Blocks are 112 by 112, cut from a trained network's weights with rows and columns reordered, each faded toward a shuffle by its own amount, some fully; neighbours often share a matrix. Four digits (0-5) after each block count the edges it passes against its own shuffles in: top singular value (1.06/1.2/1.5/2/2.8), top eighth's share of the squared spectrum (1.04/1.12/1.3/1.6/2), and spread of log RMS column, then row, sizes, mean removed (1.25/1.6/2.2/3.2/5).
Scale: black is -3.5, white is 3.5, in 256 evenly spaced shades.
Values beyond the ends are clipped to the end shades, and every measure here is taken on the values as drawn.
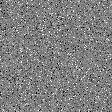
0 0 0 0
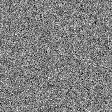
0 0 0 0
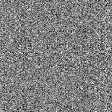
3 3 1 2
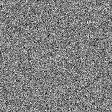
1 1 0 0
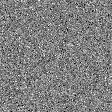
0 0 0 0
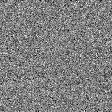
3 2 0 0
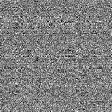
4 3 1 2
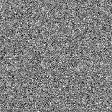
3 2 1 1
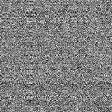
4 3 2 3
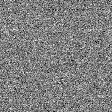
2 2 0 0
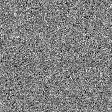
2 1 0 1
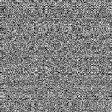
4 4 2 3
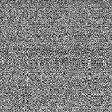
4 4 2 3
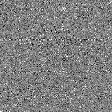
3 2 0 2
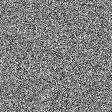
0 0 0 0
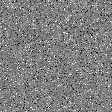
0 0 0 0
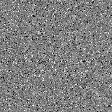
3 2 0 2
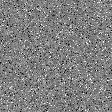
1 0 0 0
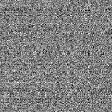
4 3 1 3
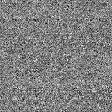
3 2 0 1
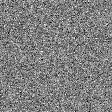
2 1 0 0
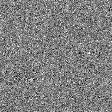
2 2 1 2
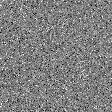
1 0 0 0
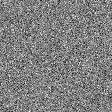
2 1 0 0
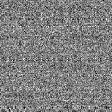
4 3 1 2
